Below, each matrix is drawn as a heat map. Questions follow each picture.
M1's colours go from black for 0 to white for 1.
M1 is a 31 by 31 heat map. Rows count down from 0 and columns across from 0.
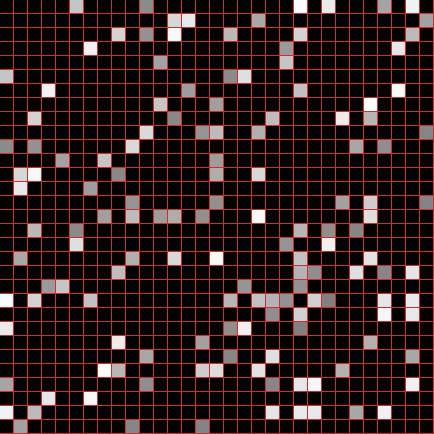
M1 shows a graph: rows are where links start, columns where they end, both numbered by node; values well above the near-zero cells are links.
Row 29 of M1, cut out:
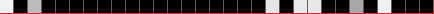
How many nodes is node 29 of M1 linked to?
7
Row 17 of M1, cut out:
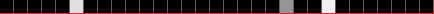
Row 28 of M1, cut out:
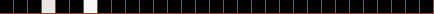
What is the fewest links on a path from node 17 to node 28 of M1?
3
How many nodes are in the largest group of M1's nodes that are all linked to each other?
5
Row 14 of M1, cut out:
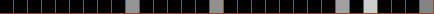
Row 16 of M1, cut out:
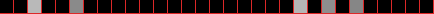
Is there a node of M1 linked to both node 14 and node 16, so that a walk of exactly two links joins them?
no
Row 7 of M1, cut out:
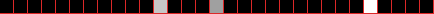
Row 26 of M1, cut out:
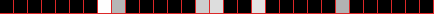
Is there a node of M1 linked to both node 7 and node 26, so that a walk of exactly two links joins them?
yes
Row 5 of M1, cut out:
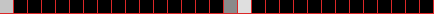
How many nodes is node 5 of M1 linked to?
3
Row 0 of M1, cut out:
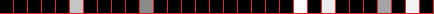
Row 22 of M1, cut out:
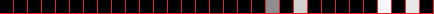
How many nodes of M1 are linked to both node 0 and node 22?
3
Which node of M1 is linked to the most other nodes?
node 21
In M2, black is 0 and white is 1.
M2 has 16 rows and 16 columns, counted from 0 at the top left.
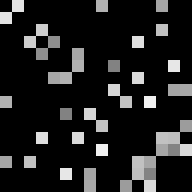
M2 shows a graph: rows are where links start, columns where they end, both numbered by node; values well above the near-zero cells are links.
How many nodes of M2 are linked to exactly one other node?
1
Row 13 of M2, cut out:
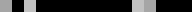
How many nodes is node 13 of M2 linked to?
4
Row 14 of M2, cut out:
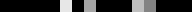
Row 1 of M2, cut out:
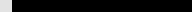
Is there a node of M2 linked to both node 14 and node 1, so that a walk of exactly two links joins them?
no
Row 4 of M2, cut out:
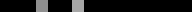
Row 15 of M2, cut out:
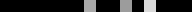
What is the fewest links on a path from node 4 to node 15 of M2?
5
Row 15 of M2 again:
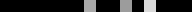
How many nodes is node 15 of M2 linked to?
3
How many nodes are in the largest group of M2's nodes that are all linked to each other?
2
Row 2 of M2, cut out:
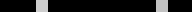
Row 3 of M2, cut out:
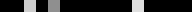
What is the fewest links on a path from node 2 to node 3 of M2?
1
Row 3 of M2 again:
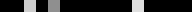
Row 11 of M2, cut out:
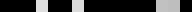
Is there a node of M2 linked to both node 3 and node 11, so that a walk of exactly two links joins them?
no
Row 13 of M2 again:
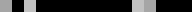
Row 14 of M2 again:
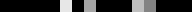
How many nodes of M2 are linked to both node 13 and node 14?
2
